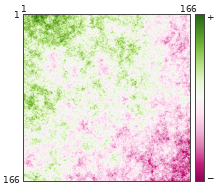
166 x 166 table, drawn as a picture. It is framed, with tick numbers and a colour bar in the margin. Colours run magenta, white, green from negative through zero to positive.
There are no lone odd cells. Values rise toward the top left. The top left is the ninth with the highest average. The bottom right is the ninth with the lowest average. On average the colour sits 50% of the way up the scale. Neither half mirrors the other. No row or column stands out.
